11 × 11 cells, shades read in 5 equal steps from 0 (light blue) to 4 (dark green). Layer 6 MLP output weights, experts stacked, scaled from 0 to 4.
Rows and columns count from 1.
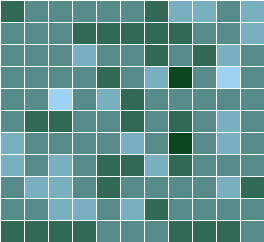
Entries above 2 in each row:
2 5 2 2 1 4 1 3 2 1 7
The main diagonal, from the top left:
3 2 2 2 1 3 2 3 2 2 2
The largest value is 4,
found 2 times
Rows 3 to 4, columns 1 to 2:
2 2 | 2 2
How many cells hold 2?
68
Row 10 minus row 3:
0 0 -1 0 0 -1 0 0 -1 1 0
